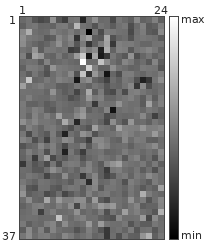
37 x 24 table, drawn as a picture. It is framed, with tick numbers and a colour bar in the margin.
Odd patch: rougher, in the top middle. Slope: none. Histogram: heavy tails on both sides. Roughest part: top middle.
